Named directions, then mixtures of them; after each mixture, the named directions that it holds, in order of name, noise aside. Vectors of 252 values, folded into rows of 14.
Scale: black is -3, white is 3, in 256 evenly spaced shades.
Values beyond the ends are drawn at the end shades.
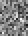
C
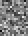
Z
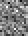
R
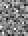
C, R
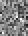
C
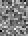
R, Z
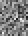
C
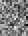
C, Z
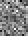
R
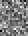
R, Z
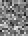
C, Z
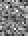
R
